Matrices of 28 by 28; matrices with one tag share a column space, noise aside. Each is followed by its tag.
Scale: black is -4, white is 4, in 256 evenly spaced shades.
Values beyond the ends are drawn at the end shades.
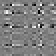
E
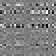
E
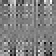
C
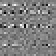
E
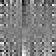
C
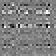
E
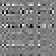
E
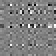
E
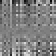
C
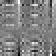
C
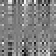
C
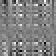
C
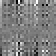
C
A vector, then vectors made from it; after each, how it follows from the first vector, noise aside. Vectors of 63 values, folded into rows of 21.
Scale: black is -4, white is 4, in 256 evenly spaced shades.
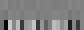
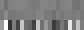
negated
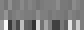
negated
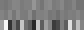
negated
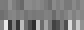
negated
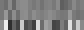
negated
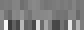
negated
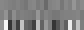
negated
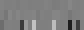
partly zeroed
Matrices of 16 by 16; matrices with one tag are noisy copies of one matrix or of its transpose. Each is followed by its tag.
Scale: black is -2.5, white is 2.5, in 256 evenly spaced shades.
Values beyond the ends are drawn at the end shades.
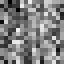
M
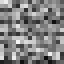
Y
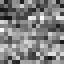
M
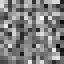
Y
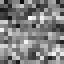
M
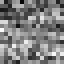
M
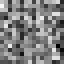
Y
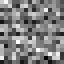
Y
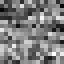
M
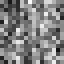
M
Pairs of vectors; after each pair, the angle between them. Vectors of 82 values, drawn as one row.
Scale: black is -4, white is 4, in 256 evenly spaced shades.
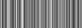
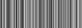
nearly opposite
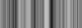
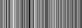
partly opposed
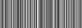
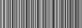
nearly opposite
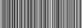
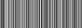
orthogonal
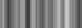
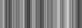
nearly parallel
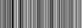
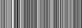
nearly opposite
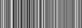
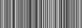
partly aligned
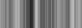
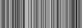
partly opposed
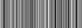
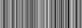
nearly parallel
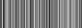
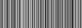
partly opposed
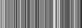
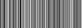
partly opposed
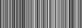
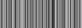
partly opposed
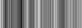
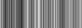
nearly parallel
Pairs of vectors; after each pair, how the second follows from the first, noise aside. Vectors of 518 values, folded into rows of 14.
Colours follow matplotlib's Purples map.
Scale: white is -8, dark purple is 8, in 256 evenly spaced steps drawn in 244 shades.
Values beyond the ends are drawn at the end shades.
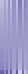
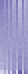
negated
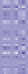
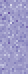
shuffled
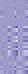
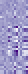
scaled up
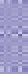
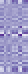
scaled up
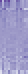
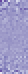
sign-scrambled
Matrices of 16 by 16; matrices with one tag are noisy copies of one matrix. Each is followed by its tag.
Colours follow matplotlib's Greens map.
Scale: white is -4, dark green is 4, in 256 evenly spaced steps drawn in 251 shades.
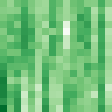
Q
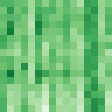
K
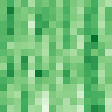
K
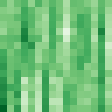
Q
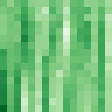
Q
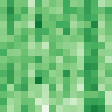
K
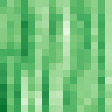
Q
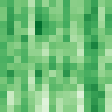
K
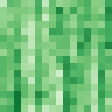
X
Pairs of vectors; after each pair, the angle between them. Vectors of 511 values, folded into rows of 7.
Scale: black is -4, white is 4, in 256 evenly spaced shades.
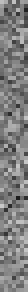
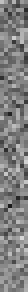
nearly parallel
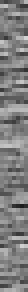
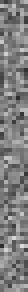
partly aligned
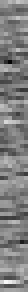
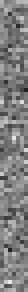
partly aligned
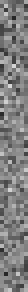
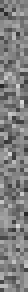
orthogonal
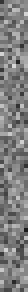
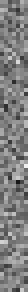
partly opposed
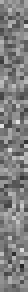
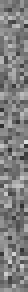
nearly opposite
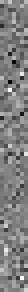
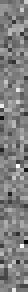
orthogonal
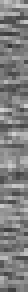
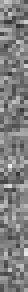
partly aligned
